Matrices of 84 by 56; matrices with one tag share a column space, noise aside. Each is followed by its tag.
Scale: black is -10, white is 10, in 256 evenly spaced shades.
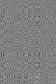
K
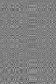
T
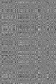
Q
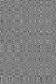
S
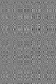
Q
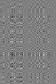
K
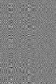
T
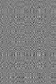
K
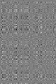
Q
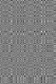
S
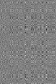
Q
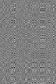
T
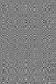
T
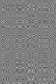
T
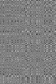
S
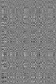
K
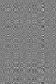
T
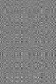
K
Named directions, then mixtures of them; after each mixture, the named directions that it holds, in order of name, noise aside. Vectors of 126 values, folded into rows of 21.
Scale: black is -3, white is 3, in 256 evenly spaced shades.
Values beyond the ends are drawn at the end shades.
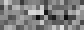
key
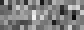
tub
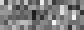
tub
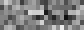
key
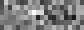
key, tub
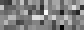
key, tub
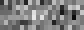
tub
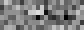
key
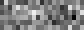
key, tub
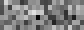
key, tub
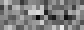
key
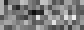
key, tub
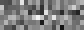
key, tub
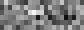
key, tub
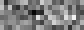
key, tub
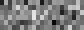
tub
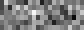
key, tub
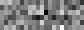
key, tub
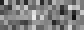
tub
